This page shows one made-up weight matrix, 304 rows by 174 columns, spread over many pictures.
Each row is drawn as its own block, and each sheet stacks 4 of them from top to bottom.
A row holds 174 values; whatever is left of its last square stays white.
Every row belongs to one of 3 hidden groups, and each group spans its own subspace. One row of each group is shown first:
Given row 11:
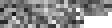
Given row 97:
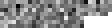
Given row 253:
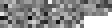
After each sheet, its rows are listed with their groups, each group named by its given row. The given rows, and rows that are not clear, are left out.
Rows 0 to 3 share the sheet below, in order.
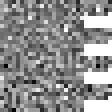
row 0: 253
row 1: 11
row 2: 97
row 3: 11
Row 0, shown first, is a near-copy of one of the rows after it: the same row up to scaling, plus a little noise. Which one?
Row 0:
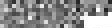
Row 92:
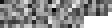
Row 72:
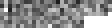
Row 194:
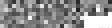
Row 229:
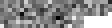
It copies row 194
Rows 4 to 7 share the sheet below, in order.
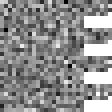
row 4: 11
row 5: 253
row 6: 11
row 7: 97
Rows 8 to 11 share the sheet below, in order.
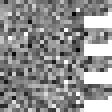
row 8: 253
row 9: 11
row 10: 11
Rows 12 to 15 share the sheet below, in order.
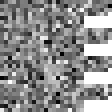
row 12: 11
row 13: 253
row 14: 11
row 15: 253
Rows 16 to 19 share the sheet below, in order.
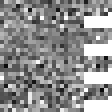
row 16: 97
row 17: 253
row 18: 97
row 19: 11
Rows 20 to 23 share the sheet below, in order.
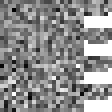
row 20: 97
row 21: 253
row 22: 11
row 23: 11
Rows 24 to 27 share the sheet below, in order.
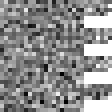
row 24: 11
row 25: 97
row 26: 253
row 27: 97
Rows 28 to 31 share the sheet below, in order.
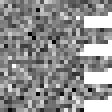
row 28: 11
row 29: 253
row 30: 97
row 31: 11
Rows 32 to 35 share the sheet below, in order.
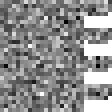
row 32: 253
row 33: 253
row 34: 97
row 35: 253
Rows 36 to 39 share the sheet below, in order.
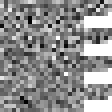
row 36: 253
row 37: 97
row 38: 11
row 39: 253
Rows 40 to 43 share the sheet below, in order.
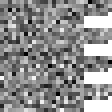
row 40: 11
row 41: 253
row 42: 11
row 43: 97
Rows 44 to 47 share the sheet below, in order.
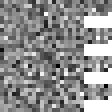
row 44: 253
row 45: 97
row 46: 97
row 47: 97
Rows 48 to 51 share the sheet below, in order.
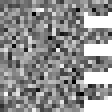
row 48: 253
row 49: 11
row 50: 11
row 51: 97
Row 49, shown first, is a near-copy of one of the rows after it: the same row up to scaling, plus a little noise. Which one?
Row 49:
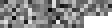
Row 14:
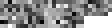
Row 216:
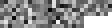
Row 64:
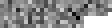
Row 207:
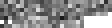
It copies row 216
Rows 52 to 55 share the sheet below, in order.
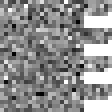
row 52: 11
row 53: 11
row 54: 11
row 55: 253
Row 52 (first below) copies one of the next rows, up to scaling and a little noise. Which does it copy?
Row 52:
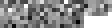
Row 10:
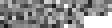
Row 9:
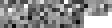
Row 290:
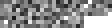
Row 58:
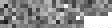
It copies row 9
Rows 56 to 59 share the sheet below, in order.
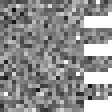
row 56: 97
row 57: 253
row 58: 11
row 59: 97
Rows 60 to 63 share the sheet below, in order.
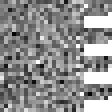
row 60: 11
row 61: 11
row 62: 97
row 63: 11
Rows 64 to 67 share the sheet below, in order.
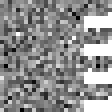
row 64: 11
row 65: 97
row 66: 97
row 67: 253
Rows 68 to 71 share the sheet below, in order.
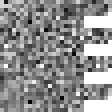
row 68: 253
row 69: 11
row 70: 97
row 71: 253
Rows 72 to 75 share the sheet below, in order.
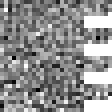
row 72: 253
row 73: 97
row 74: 11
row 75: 97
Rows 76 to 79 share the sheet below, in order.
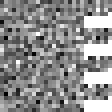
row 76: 97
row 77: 97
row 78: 97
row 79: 97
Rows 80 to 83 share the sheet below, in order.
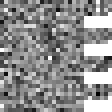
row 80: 97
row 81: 11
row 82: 253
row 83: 97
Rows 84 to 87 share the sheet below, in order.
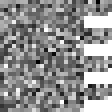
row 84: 97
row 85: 11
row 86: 97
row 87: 97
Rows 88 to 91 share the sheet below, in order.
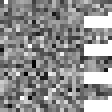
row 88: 253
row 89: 97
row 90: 253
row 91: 253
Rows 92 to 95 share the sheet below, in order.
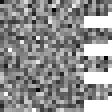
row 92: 253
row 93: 11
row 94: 97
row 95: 97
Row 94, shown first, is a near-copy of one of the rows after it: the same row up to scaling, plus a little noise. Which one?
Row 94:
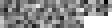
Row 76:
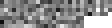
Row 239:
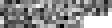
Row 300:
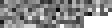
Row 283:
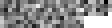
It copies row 283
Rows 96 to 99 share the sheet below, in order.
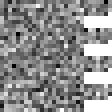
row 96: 97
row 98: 97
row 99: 97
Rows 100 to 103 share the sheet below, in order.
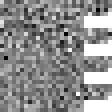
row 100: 97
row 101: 11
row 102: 253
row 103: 253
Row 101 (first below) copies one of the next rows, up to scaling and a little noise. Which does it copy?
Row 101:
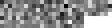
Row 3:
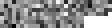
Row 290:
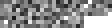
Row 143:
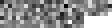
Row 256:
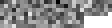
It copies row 143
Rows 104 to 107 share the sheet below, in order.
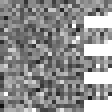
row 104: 11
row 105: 253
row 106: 97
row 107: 97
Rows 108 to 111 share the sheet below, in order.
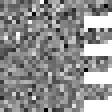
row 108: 253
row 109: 97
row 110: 253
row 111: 253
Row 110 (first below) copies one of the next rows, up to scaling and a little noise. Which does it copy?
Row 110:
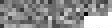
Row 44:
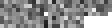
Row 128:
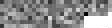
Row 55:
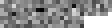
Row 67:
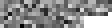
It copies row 128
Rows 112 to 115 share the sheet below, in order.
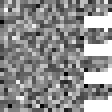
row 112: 97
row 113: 97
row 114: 253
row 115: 253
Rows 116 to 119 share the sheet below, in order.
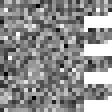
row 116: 97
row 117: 97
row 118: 11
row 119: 253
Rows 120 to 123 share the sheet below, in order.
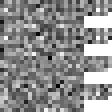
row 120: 97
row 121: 97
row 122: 253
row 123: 253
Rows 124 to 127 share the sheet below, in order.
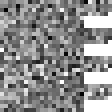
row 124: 97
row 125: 11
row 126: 97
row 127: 11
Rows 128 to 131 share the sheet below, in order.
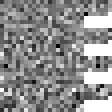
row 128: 253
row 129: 253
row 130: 97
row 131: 253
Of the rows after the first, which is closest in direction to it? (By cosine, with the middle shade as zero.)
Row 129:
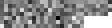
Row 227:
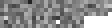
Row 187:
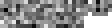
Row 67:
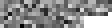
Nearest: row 227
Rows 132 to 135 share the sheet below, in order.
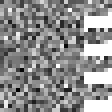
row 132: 11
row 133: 97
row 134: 253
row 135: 11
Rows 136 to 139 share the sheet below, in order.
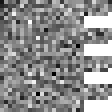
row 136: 253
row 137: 11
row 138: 97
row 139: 11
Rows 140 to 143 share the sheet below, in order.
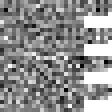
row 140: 97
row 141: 97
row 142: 11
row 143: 11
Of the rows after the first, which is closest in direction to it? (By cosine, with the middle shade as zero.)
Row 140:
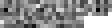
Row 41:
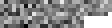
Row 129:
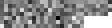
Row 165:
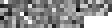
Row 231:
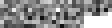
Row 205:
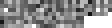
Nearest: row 231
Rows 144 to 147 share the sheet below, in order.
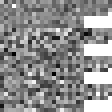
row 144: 253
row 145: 11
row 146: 97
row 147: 97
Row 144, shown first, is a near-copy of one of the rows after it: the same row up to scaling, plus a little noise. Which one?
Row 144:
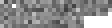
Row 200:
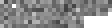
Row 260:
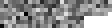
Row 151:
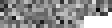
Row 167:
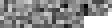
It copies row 200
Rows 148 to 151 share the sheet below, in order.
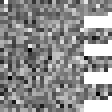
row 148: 253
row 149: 253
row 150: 253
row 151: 253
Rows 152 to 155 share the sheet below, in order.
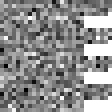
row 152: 253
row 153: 97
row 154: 97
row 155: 11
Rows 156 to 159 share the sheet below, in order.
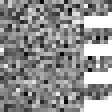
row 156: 11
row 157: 97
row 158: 97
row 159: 97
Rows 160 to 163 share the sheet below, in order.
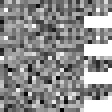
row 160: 97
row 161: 97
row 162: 253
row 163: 97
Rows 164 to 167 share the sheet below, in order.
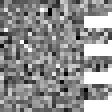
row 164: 253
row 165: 253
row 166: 97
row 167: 253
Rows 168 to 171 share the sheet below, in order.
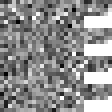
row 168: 253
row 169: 11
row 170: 11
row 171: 11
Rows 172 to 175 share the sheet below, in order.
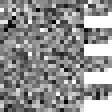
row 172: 11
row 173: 253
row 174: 11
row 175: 97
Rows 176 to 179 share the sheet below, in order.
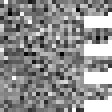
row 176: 253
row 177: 97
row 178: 253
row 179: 11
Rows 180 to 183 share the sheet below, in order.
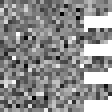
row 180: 11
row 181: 97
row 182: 11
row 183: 253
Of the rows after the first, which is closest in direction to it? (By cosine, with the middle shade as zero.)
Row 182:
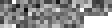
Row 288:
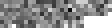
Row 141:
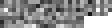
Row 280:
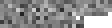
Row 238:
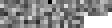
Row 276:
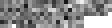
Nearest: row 276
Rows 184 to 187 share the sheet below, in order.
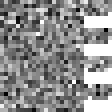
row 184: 253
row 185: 97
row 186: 11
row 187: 97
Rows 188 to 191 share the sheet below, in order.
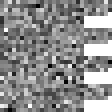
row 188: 97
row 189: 253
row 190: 11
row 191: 11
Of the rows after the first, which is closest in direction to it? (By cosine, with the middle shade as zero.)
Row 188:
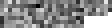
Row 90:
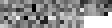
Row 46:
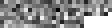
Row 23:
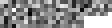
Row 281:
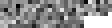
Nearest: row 46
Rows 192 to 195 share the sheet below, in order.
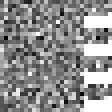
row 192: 253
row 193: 97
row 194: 253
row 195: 97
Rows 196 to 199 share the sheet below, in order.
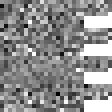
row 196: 253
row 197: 253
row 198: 253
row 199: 97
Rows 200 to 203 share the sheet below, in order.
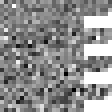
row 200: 253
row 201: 253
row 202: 97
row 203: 253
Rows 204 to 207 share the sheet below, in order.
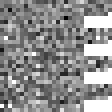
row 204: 11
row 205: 97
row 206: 11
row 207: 11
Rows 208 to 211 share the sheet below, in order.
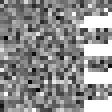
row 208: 253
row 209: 97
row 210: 253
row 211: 97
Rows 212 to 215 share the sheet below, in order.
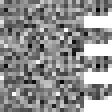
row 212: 97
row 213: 11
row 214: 97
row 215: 97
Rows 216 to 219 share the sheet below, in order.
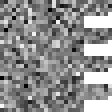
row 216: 11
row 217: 253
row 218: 11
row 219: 253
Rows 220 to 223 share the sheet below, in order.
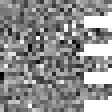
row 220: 11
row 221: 11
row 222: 97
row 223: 253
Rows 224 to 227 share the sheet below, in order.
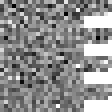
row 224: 11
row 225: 97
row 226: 253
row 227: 253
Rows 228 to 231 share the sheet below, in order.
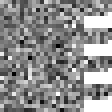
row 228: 11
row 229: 253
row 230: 11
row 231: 97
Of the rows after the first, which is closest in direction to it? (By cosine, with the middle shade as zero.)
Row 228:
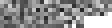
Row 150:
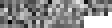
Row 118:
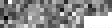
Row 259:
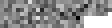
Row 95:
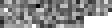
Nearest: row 118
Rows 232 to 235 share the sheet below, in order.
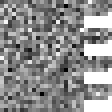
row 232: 11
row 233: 253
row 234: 253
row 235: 253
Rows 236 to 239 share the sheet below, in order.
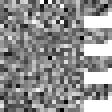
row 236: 253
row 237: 11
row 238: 253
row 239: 97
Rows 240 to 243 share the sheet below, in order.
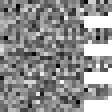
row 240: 97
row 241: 97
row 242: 97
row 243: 11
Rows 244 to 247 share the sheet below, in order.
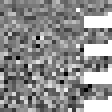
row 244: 253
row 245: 11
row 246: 97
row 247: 11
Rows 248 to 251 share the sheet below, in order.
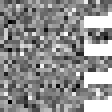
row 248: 97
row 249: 253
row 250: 11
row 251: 253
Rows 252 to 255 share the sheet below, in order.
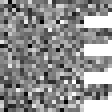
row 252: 11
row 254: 11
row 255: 97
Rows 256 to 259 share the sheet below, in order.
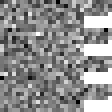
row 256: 11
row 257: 97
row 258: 11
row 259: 11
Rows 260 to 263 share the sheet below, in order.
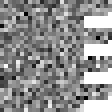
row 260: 253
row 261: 253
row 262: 97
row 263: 253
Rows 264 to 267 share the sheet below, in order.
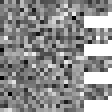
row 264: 253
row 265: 97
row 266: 11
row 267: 11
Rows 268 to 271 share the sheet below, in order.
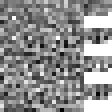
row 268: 11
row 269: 97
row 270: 97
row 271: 97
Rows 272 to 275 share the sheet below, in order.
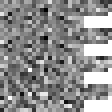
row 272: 253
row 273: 253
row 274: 253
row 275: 253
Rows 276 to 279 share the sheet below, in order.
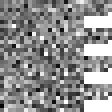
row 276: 11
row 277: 253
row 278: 97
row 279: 97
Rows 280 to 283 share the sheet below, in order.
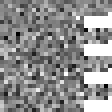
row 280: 11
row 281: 97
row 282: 97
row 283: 97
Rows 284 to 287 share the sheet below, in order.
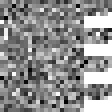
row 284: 11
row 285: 253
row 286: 11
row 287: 97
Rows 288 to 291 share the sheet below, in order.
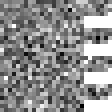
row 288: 11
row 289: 97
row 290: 11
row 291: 253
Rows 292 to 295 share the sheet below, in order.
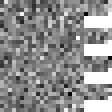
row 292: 253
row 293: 253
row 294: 253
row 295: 11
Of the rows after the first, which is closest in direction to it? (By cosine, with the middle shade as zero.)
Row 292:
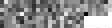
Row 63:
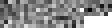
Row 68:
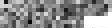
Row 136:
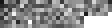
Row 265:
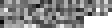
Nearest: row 136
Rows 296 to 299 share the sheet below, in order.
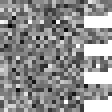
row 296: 11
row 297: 11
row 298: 253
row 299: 97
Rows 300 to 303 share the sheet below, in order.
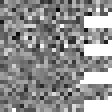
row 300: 97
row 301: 97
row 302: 253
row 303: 11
